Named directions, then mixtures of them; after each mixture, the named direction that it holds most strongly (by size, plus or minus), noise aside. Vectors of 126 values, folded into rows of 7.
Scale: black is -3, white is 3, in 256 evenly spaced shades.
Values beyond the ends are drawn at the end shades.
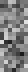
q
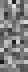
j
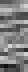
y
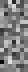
j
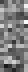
y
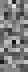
j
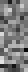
y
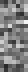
y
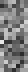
q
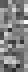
q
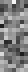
q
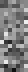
q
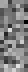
q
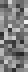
q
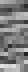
y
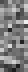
y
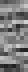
y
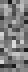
j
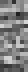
y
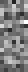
j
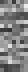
y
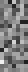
j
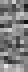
y
